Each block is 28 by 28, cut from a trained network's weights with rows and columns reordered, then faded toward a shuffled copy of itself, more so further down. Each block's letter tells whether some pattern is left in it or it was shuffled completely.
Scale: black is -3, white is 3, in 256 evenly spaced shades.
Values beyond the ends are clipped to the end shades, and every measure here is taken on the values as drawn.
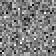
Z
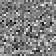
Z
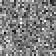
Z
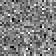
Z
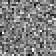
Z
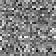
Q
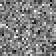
Z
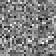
Q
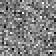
Z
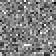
Z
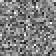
Z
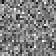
Q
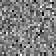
Q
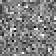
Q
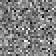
Q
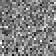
Z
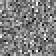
Z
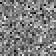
Z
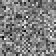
Q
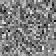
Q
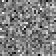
Z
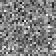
Z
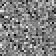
Z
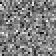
Q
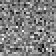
Q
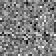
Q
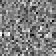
Q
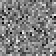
Z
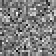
Q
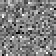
Z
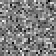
Z
